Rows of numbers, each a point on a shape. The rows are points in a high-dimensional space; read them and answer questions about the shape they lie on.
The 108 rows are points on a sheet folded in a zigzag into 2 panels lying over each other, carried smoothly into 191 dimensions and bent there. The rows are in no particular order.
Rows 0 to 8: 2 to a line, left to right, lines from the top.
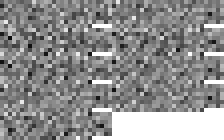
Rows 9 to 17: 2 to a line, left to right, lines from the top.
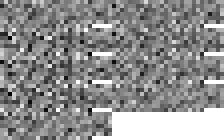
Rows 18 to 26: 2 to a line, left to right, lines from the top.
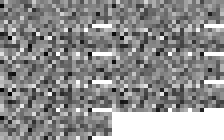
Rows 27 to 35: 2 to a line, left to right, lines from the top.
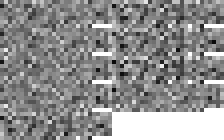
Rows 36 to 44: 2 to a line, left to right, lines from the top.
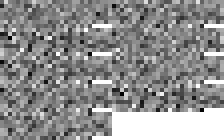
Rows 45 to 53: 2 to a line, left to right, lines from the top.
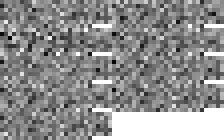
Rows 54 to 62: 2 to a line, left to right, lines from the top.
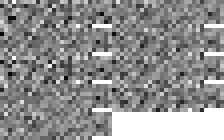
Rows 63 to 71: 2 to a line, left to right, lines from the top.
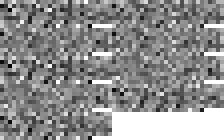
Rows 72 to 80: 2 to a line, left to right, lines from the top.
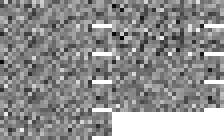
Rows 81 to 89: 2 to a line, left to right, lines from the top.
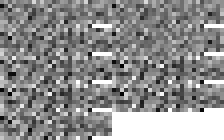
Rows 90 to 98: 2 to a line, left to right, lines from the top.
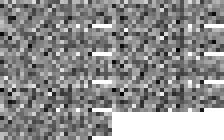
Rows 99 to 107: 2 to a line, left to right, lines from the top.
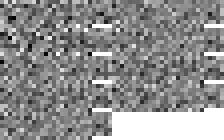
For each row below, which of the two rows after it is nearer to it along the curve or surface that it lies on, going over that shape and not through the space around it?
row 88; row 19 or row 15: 15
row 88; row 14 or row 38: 38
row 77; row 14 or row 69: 14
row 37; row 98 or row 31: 31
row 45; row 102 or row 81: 102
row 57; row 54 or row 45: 54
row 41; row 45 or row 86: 86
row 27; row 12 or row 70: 70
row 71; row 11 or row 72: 11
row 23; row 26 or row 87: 26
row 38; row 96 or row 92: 96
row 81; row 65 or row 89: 65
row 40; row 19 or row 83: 83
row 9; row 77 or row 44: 44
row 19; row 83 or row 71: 83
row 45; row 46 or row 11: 11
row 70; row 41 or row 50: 41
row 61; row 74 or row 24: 24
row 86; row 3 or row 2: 3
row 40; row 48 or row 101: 101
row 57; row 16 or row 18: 16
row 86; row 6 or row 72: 72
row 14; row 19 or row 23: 23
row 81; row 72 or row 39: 72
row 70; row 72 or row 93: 93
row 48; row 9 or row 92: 9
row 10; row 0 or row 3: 0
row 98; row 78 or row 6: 78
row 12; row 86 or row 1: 1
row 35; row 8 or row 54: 8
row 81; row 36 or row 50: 36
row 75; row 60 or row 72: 72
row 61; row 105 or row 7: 7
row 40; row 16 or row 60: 60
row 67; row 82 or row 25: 25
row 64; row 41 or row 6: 6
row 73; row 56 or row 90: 90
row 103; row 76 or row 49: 49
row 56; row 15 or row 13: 15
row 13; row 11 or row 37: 11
